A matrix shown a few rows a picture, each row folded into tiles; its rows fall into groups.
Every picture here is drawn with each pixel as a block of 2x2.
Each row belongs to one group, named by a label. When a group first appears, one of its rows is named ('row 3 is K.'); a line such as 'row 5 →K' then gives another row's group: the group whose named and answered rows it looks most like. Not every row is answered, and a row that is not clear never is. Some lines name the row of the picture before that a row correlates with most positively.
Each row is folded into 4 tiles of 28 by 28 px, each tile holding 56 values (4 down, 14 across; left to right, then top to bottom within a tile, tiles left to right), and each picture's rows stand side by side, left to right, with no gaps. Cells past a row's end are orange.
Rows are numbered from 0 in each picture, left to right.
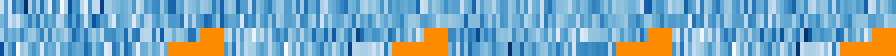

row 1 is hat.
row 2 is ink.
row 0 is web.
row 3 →hat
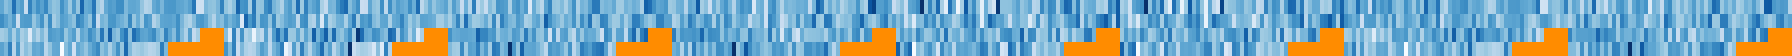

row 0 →hat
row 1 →hat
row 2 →ink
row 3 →ink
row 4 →web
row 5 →web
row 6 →hat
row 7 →ink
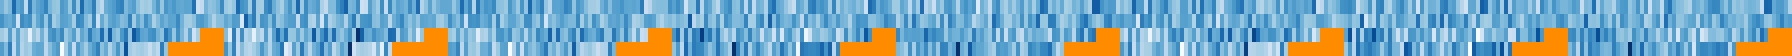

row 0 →hat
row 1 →hat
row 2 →hat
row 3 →ink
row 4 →ink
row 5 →hat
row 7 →ink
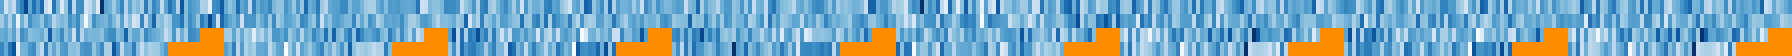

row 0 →web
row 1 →hat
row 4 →web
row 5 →hat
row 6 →ink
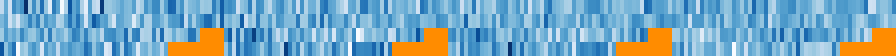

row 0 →web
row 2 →ink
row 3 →hat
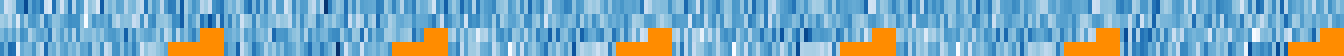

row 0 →web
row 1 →web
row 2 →hat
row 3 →hat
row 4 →hat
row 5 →ink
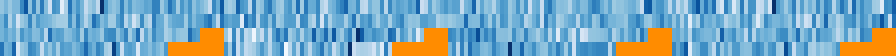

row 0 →web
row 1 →hat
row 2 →ink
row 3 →web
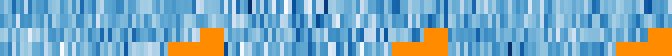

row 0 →hat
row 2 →ink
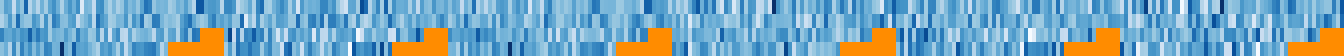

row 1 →ink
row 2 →ink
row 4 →ink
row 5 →web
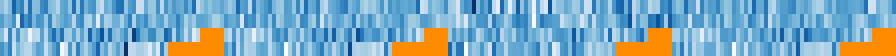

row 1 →hat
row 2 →web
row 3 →hat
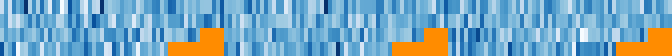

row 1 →web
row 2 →ink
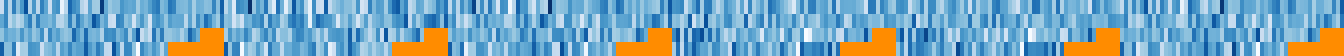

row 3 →ink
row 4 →ink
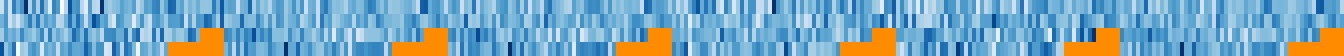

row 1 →ink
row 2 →ink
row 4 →ink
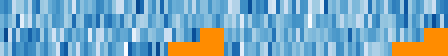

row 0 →ink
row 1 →web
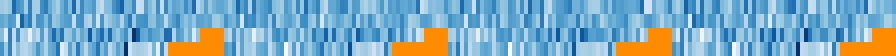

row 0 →hat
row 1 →hat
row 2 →hat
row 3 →hat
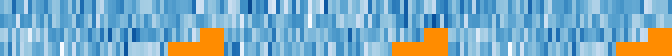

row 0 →hat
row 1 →web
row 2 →hat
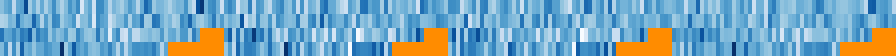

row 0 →ink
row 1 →ink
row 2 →ink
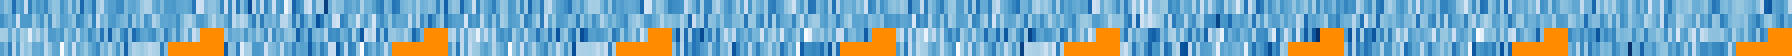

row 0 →hat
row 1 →web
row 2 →hat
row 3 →ink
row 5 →ink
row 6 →ink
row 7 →ink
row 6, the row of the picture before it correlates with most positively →2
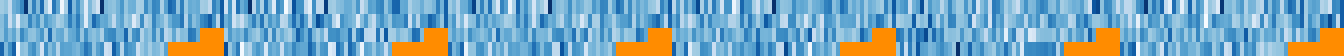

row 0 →web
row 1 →web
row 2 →web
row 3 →web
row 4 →ink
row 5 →web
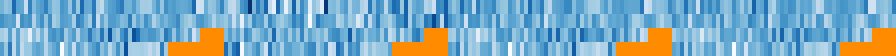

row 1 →web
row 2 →hat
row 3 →hat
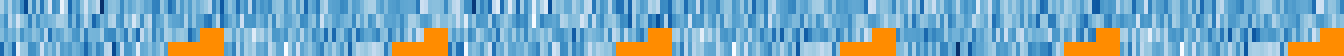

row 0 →web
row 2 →web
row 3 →hat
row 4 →ink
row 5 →hat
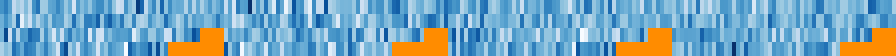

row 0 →ink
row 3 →ink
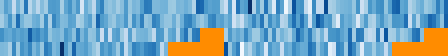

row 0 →ink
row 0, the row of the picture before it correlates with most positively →3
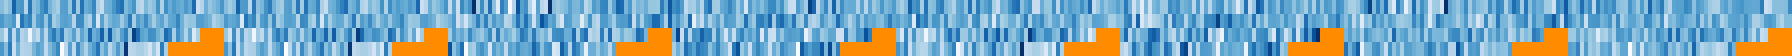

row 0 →hat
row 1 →hat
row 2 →web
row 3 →ink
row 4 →hat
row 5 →ink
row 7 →hat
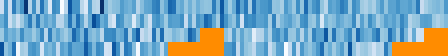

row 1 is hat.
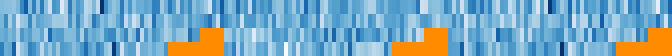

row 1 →hat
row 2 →web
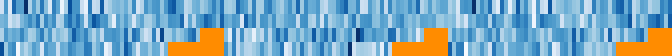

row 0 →web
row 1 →hat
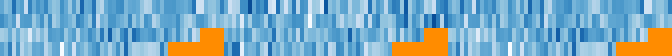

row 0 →hat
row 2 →hat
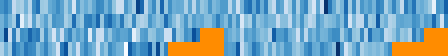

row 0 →ink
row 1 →web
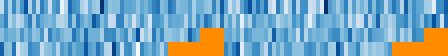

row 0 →web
